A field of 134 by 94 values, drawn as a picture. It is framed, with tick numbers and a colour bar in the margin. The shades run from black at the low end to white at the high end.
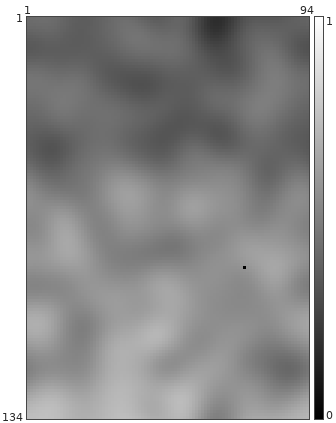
One lone cell stands out, far lower than its neighbours. No single row or column stands out from its neighbours. The field is smooth, with broad soft blobs. There is an overall slope up to the bottom.
